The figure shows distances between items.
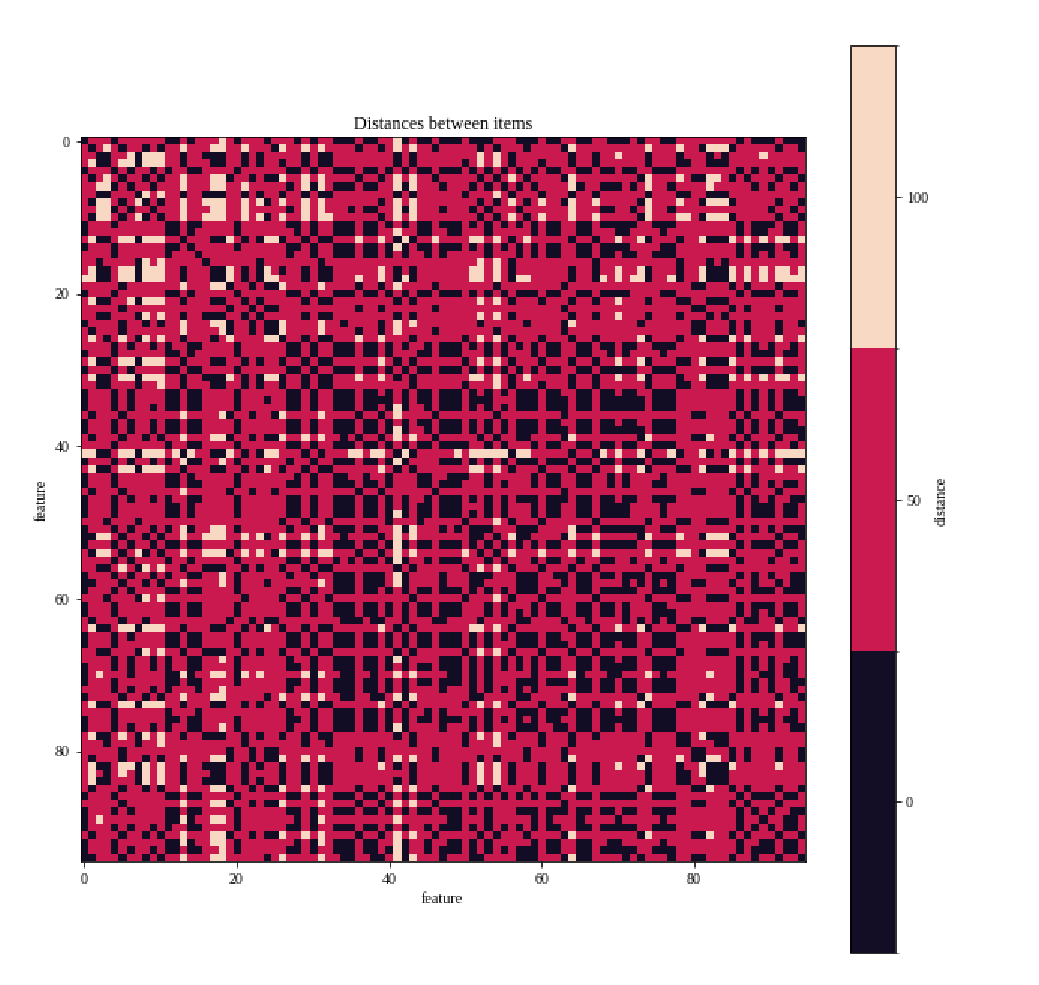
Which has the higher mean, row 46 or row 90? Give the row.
46
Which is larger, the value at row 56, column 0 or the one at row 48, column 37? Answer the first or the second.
the first
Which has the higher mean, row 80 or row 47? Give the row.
80
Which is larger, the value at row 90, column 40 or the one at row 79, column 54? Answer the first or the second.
the second
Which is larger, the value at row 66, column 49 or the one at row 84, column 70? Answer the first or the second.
the second
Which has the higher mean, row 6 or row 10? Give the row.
10
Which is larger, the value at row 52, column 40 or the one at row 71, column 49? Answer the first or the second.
the first
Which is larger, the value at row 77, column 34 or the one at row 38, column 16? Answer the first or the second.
the second
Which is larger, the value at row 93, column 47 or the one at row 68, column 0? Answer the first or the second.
the second
